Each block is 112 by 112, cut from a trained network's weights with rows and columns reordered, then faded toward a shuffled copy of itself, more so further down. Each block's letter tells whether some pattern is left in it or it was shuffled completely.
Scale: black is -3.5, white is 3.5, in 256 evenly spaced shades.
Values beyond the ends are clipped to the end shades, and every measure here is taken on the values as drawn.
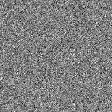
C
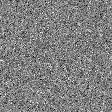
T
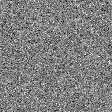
T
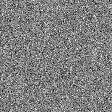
T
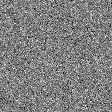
T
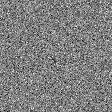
T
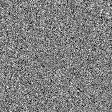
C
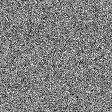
T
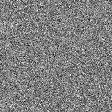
C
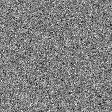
T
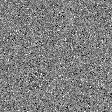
T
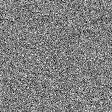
T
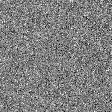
C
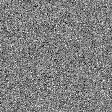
T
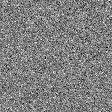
T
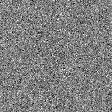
C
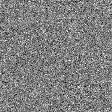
C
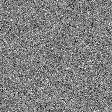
T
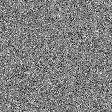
T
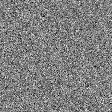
C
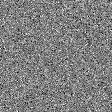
T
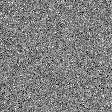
T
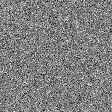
T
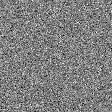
T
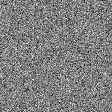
T
